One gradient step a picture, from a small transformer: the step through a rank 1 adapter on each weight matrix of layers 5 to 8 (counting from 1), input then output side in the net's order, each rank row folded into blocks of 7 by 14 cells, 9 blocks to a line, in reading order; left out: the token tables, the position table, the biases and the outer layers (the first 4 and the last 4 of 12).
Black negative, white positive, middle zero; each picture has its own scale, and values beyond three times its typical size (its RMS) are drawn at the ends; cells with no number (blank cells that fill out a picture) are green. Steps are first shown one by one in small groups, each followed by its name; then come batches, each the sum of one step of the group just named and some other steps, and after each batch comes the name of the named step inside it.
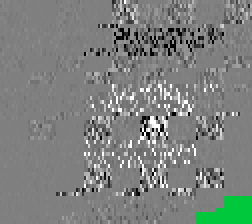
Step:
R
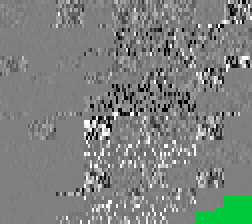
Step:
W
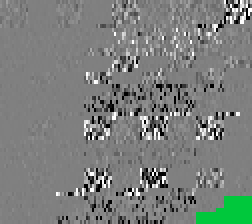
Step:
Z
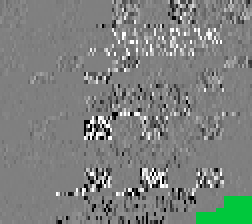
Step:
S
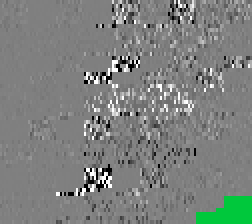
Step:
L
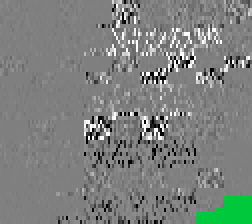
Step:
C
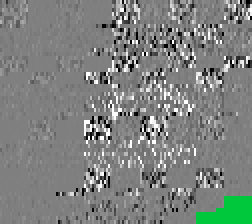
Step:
R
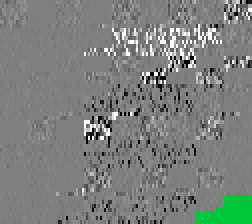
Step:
Z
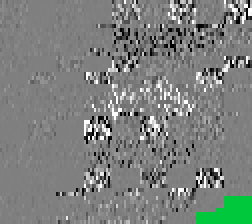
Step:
R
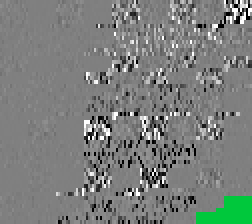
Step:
Z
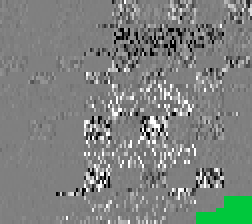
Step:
R
